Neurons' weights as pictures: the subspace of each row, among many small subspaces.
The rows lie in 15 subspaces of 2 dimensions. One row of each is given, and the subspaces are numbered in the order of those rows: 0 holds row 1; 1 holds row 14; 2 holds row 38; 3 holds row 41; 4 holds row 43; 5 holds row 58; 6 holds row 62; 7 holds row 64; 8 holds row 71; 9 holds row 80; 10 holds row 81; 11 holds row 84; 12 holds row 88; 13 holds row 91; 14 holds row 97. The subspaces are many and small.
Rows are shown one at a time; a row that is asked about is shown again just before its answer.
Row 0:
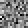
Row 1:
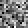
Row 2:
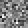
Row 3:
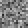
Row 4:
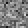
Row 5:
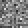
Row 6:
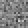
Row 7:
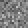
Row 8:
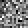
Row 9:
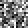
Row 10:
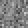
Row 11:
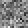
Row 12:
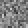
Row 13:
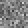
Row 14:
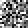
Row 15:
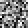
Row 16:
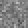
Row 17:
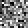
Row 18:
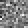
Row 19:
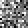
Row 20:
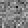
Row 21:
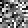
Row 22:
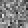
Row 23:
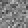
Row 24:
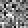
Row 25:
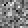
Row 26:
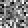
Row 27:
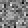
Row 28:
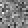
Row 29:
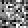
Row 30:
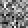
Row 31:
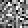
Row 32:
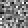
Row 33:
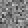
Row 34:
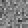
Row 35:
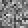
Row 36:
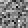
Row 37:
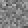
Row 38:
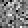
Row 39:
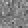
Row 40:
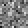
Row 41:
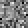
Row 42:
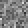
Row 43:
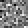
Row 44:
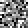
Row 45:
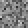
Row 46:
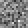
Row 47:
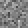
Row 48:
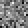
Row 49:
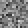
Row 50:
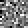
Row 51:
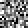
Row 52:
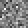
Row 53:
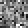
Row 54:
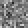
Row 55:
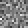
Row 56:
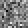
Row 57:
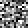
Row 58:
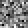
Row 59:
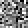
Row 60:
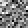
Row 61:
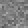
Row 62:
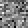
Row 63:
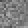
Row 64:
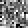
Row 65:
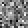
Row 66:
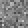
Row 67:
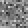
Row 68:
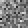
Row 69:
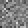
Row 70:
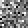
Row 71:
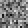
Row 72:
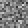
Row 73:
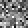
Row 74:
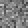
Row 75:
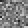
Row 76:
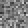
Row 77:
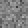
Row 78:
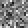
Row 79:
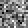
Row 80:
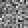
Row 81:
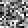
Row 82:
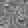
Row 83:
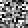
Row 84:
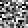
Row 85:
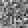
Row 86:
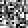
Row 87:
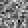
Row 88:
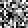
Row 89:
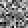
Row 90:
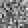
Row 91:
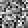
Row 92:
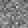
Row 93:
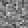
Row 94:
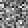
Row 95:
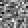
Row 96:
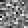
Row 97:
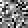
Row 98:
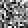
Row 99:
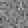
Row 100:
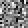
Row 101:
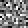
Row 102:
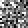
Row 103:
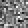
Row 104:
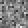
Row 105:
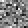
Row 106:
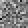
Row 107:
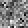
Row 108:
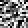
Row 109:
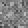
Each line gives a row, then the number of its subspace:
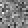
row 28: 14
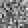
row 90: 8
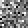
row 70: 1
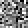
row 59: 2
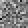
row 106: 1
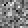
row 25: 2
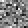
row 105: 4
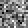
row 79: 0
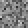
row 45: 13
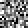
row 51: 10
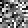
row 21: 14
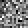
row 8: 9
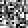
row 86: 7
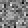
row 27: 12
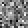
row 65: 9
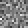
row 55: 10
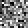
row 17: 9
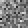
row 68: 1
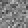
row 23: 14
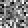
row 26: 3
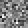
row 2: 11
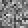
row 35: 5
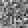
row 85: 5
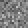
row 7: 0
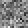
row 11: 1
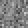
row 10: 2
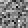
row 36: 0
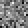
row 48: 3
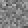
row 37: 4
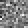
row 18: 4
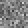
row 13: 10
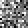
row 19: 1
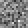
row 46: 0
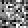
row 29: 7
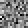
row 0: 10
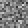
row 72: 11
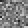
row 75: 7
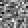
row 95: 6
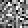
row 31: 2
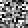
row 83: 11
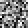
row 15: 13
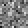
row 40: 2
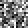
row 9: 6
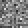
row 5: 9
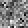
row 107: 1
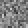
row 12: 8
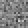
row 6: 5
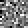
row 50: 4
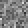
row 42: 12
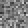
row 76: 3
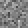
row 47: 0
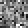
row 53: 7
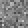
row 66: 9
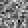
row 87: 0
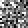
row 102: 1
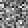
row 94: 11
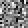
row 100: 2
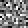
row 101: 10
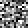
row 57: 11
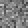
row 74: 6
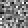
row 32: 3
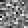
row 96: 4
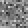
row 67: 7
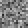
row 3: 8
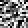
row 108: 6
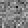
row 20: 13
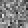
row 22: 8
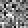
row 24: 12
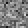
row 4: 10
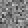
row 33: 11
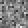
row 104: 7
